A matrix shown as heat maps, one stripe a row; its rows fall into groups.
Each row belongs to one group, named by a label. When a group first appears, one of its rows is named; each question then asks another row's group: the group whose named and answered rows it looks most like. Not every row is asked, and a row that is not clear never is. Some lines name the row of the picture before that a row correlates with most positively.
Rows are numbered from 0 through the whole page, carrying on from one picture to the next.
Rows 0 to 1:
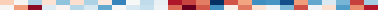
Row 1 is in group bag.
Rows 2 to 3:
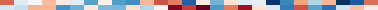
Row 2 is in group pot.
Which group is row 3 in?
bag
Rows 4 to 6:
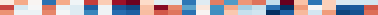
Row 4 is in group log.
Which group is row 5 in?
pot
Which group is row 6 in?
pot
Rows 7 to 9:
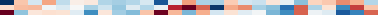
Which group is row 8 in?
bag
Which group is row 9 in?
pot
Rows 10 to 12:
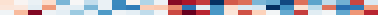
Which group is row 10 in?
bag
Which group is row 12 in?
bag
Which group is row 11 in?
pot
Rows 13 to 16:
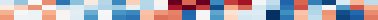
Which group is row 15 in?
pot
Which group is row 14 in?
bag
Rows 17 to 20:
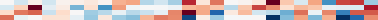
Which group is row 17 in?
log
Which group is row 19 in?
bag
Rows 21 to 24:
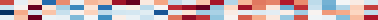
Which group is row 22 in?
bag
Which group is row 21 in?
log
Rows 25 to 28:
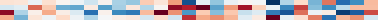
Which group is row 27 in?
pot
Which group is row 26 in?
bag
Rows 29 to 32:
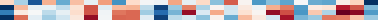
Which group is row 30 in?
log
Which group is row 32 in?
log
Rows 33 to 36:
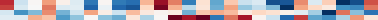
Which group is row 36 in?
bag
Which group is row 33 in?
pot
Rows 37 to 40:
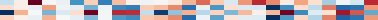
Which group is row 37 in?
bag
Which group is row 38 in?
pot
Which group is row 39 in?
log
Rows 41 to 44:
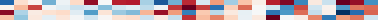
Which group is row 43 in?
pot
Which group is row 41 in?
log
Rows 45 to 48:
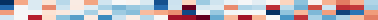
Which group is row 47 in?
pot
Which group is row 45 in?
log
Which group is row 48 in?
bag
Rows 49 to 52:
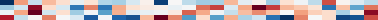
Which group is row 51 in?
bag
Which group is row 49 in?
log
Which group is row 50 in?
bag
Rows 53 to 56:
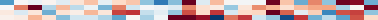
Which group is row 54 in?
bag
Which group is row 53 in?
log
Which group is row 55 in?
log
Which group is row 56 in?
bag
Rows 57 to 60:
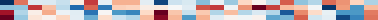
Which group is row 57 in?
log
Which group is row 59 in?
pot
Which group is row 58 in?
bag
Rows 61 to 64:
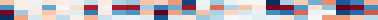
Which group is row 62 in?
log
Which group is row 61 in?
pot
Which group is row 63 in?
pot
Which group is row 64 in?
log
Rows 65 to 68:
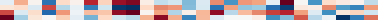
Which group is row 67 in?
log
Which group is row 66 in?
pot
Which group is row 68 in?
pot
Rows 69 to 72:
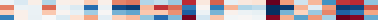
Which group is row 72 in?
log
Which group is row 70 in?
pot
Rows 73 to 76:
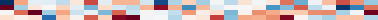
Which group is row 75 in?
bag
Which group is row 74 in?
pot
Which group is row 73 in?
log
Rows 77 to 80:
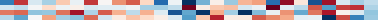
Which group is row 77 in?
log
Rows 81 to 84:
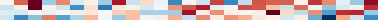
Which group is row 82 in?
bag
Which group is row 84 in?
bag
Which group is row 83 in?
log
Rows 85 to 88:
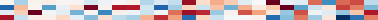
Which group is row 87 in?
bag
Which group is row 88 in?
pot
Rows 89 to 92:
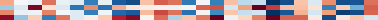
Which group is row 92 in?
log
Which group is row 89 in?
pot
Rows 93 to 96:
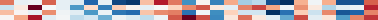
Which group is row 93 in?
pot
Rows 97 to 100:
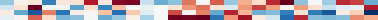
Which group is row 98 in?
bag
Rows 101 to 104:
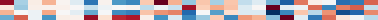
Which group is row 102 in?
log
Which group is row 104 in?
log
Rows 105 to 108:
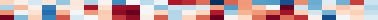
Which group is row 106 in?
log
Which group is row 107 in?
log
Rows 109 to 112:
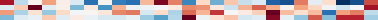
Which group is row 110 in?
bag
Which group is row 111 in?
log
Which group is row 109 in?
pot
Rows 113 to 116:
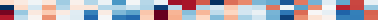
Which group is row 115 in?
pot
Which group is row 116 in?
pot
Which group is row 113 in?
bag
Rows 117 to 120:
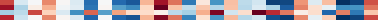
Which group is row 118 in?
pot
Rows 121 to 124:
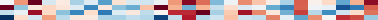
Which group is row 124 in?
log
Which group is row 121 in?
bag
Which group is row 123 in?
bag
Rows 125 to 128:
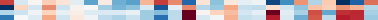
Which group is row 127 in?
log
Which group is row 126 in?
log
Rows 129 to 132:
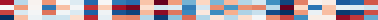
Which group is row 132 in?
log
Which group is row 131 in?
pot
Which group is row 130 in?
log
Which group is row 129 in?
pot
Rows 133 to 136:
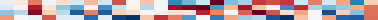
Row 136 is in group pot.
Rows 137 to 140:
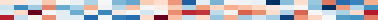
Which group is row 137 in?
pot
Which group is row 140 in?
pot
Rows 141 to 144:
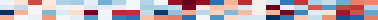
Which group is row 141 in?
bag
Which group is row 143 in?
log
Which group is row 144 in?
pot
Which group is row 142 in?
log
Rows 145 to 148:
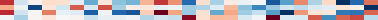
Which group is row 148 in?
log
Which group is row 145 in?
pot
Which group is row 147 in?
pot
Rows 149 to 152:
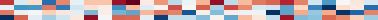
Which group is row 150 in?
bag
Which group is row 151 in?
pot
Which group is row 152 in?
log
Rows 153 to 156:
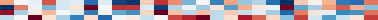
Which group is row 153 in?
pot
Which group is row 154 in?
log
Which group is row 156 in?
bag
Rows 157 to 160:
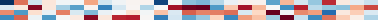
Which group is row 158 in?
bag
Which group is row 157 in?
log
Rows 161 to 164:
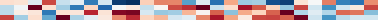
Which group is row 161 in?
pot
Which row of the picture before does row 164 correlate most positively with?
159
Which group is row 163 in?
log
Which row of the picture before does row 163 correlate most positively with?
160
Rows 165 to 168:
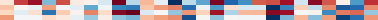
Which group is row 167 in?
log
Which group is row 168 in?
pot
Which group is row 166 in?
pot
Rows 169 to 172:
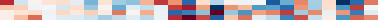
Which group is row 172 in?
bag
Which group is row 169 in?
pot
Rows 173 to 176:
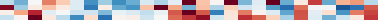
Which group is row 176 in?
bag
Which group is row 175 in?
bag
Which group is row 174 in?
pot
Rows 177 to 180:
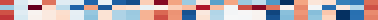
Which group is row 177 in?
pot
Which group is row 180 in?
pot
